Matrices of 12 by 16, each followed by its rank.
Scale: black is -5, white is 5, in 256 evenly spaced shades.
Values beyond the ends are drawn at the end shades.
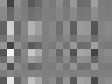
one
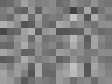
two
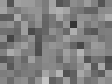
full rank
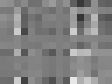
two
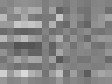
two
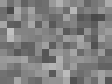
full rank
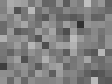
full rank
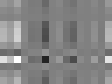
one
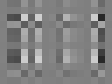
one
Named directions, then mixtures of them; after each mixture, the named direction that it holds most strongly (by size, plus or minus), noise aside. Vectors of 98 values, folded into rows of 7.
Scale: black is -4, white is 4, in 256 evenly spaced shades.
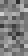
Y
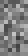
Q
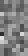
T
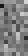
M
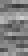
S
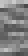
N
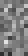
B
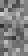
B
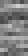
S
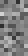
Y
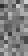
M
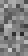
Q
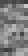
N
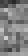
N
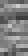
S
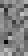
B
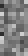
T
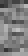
N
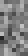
T
